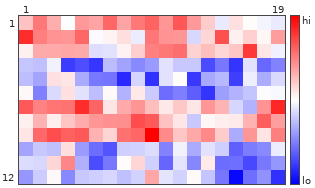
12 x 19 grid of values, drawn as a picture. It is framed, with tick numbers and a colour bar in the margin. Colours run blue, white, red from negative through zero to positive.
No row or column stands out. Stripes running across repeat 2 times from top to bottom. The grain runs across in streaks. The ninth with the lowest average is the bottom right.
